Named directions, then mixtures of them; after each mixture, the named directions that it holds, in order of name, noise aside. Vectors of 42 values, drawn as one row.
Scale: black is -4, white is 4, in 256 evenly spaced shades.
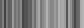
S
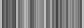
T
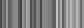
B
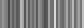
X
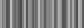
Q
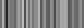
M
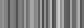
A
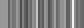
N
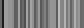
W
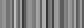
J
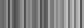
B, W, X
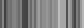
S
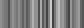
A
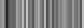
M, T, X
